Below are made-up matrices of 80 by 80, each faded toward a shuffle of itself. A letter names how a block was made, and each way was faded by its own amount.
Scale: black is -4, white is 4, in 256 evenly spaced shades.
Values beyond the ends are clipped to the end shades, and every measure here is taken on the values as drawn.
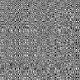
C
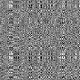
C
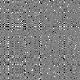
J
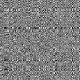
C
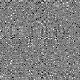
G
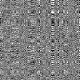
C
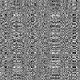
C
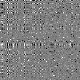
J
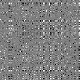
J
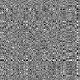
C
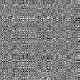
C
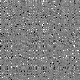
G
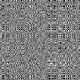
C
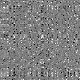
G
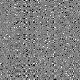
G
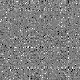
G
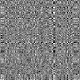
C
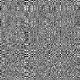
C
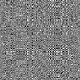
C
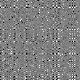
J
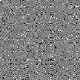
G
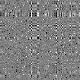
J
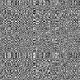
C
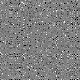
G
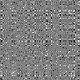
J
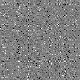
G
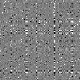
J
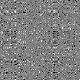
G
